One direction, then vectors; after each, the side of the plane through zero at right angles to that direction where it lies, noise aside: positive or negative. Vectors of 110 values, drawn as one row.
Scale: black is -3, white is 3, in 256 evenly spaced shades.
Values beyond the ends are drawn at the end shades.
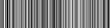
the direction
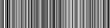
positive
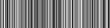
positive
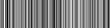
positive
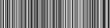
positive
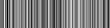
positive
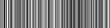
negative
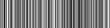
negative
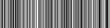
negative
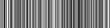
negative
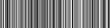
positive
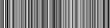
positive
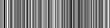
negative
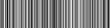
positive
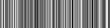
positive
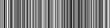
negative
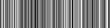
positive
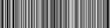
positive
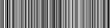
positive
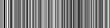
negative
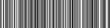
positive
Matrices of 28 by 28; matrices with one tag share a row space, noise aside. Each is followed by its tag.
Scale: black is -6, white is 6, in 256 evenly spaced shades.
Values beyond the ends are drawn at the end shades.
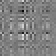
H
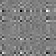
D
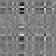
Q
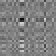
Q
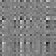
D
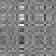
Q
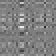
Q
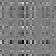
H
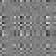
D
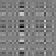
Q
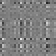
D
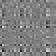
D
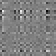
D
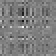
H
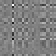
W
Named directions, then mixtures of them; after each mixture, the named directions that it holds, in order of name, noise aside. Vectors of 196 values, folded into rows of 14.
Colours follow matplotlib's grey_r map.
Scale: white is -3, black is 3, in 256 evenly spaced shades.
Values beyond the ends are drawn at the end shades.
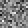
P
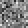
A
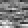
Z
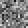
A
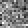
A, Z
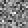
P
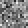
A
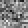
A, Z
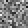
P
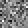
P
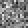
A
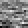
Z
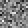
P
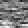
Z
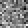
A, Z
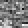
P, Z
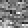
P, Z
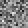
P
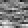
Z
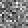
A, P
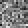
A, Z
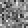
A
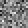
P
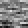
Z
